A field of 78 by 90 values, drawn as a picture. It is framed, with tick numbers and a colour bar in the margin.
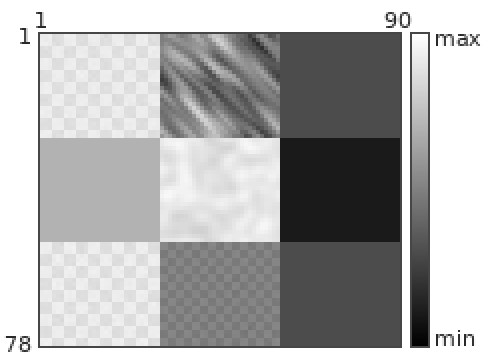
The table splits into 3 rows of 3 panels. Panel 1,1: very high, checkered, faint in contrast. Panel 1,2: middling, slanting down to the right, strong in contrast. Panel 1,3: low, flat. Panel 2,1: high, flat. Panel 2,2: very high, blotchy, faint in contrast. Panel 2,3: very low, flat. Panel 3,1: very high, checkered, faint in contrast. Panel 3,2: middling, checkered, faint in contrast. Panel 3,3: low, flat.
